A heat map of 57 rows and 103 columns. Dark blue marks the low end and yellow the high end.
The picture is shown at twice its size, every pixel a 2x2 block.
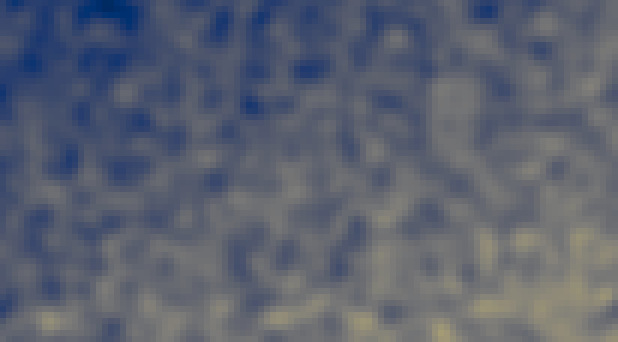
Grain: blotchy. Ninth with the lowest average: top left. Slope: up to the bottom right. Ninth with the highest average: bottom right. Stripes: none. Odd rows or columns: none. Histogram: bell-shaped.
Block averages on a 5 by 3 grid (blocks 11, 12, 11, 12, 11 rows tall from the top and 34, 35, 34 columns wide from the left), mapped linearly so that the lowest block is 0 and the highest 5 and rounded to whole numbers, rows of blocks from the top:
012
123
233
234
345
